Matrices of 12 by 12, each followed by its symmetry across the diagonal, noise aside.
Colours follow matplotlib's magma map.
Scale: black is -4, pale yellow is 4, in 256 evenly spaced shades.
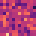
antisymmetric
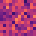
neither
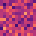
neither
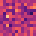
neither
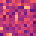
neither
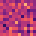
antisymmetric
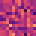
antisymmetric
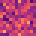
neither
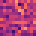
neither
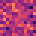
neither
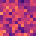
neither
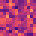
antisymmetric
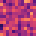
antisymmetric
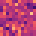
neither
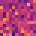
neither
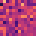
antisymmetric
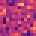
antisymmetric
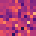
antisymmetric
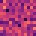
neither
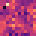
antisymmetric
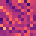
antisymmetric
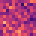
antisymmetric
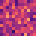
neither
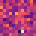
neither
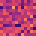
neither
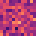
neither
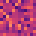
antisymmetric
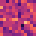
antisymmetric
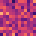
antisymmetric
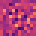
antisymmetric
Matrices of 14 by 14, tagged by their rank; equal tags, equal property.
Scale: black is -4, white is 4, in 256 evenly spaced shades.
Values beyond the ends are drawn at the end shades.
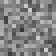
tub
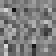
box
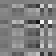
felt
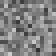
tub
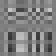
felt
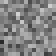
tub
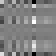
felt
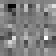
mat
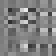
mat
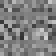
box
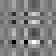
felt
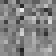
box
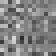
box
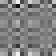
felt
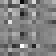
mat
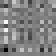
mat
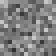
tub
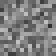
tub
